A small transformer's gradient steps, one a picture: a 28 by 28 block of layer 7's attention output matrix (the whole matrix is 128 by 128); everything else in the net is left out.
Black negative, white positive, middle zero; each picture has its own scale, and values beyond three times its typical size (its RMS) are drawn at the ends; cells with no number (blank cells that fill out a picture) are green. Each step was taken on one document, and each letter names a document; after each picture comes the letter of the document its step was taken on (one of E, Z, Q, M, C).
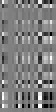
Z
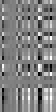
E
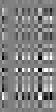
Z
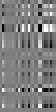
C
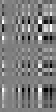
C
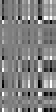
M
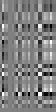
Z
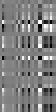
C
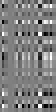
Z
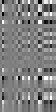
M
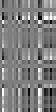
M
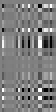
C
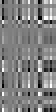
M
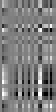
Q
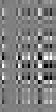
E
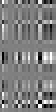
Z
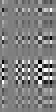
Z
